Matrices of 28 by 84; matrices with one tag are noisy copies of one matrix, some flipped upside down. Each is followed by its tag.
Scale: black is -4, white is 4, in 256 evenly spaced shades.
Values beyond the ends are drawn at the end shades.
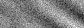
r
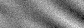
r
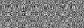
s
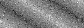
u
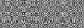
s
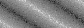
u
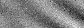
r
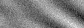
r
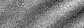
r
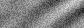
r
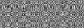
s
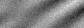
r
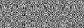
s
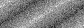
u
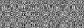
s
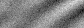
r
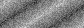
u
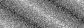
u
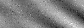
r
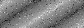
u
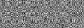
s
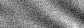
r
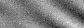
r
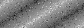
u
